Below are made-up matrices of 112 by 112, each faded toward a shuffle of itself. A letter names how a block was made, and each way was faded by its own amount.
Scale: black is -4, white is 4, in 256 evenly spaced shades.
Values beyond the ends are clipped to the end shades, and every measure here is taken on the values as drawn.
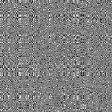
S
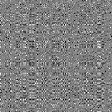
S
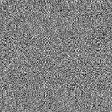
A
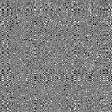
S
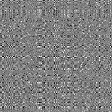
S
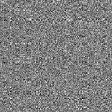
A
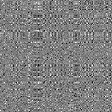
S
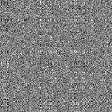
A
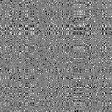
S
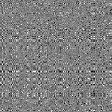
S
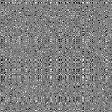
S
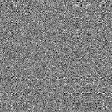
A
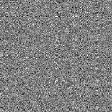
A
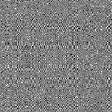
S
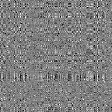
S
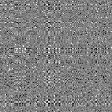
S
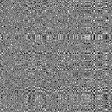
S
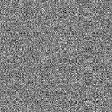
A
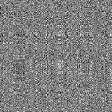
A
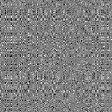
S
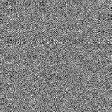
A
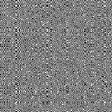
S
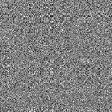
A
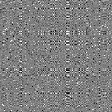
S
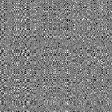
S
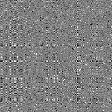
S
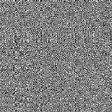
A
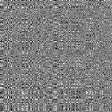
S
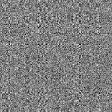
A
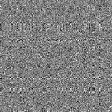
A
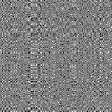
S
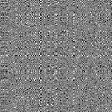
S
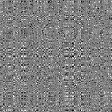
S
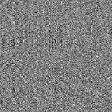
A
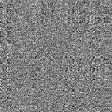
A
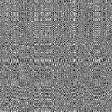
S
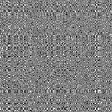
S
